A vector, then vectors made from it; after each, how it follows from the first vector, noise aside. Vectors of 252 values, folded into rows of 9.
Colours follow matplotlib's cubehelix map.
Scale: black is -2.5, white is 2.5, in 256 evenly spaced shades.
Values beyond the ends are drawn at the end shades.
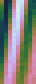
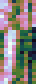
wrapped around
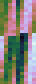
wrapped around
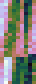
wrapped around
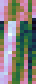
wrapped around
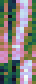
wrapped around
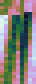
wrapped around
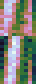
wrapped around
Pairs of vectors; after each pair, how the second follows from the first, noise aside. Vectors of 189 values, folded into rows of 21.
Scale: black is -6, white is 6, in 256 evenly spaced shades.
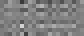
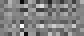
scaled up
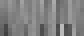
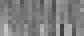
negated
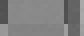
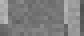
negated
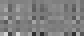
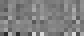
negated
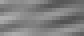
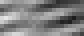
scaled up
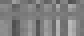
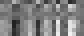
scaled up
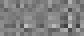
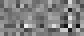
scaled up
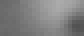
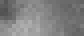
reversed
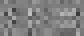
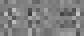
negated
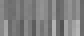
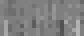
partly zeroed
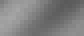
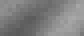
reversed
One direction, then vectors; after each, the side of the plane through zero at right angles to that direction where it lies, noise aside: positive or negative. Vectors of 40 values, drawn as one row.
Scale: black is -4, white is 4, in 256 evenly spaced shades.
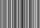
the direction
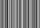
negative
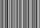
negative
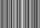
negative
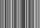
positive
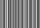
positive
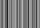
negative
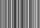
positive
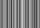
negative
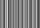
positive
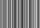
positive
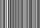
positive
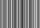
positive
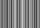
negative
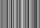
negative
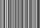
positive
